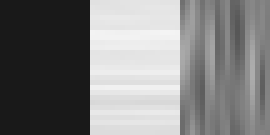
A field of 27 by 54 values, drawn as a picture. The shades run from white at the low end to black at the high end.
It is made of 1 by 3 panels. Panel 1,1: very high, flat. Panel 1,2: very low, streaked across, faint in contrast. Panel 1,3: middling, streaked downward.
